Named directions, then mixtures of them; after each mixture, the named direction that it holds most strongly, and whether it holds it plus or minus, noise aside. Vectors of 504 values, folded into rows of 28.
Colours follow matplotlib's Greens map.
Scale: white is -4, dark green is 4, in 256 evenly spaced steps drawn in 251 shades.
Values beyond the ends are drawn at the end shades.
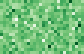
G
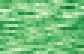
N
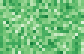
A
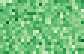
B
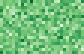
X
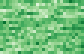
N, plus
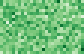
X, minus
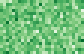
B, plus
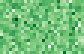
G, minus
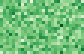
X, minus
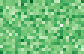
X, plus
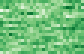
N, plus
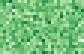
B, minus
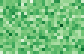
X, minus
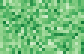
A, minus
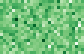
G, minus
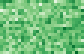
B, minus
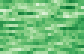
N, plus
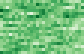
N, minus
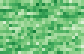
N, minus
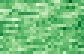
N, plus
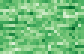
N, plus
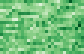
N, plus
